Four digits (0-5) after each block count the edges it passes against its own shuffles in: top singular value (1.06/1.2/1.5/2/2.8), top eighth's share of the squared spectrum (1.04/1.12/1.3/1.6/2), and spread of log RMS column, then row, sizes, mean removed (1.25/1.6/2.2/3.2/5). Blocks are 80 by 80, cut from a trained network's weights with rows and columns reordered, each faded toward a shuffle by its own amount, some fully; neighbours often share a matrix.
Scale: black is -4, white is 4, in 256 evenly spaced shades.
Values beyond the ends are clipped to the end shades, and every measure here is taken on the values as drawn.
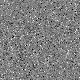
0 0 0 0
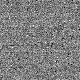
1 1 0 0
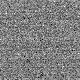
2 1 0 0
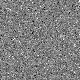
0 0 0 0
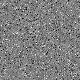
0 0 0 0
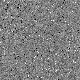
0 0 0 0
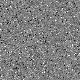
1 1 0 0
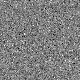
0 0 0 0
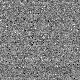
2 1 0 0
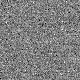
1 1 0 0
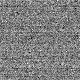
3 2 1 0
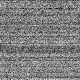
4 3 1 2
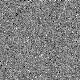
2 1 0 0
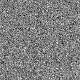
1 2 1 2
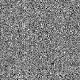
2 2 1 2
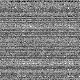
5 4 2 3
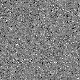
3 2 0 1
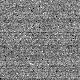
3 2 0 0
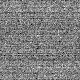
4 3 0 1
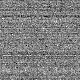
4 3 1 2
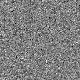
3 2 0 1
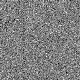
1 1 0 0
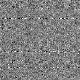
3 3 1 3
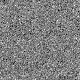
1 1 0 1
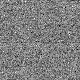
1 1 0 0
